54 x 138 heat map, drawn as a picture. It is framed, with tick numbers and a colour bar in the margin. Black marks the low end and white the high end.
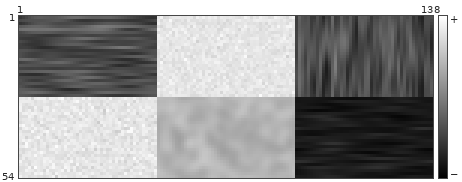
The table splits into 2 rows of 3 panels. Panel 1,1: low, streaked across. Panel 1,2: very high, fine-grained, faint in contrast. Panel 1,3: low, streaked downward. Panel 2,1: very high, fine-grained, faint in contrast. Panel 2,2: high, blotchy, faint in contrast. Panel 2,3: very low, streaked across, faint in contrast.
